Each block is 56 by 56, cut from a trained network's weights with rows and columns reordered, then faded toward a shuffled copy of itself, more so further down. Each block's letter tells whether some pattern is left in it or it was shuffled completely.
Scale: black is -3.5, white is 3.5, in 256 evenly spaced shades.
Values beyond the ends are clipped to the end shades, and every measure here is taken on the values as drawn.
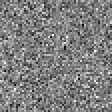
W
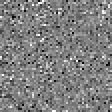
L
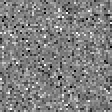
W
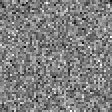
W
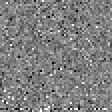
L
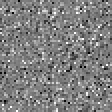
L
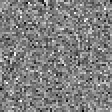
W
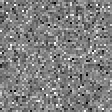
W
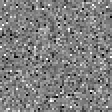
W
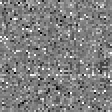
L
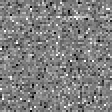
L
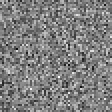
L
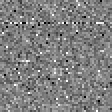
L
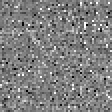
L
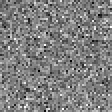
L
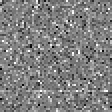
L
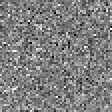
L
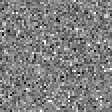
W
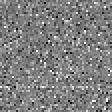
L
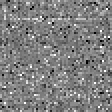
L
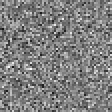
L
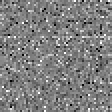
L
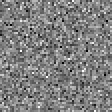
W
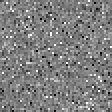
W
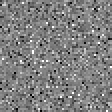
W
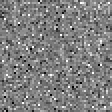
W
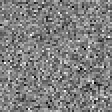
W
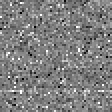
L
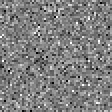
W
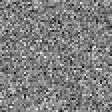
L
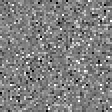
W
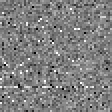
L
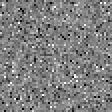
W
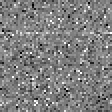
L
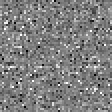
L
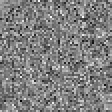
L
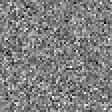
W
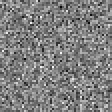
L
